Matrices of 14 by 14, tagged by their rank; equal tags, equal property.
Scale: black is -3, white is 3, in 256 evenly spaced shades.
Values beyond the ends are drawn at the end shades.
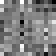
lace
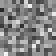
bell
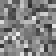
bell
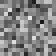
bell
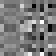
lace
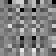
lace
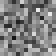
bell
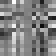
lace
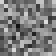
bell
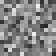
bell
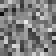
bell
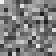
bell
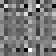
lace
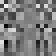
lace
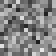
bell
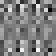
lace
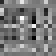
lace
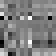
lace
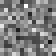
bell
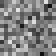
bell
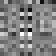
lace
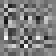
lace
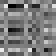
lace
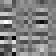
lace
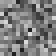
bell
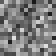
bell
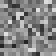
bell
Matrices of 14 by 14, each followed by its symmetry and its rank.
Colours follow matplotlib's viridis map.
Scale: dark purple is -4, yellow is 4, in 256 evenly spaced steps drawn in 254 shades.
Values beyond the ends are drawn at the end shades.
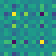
symmetric, rank two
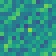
symmetric, full rank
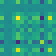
symmetric, rank two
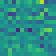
neither, rank three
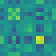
symmetric, rank two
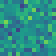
antisymmetric, full rank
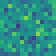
antisymmetric, full rank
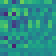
neither, rank three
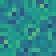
symmetric, full rank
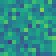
antisymmetric, full rank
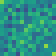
symmetric, full rank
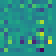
antisymmetric, rank two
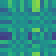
antisymmetric, rank two
